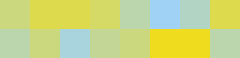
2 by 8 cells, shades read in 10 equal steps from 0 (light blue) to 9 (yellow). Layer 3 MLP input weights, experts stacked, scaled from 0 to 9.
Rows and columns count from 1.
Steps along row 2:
up down up up up same down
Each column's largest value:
5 7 7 6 5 9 9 7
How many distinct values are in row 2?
5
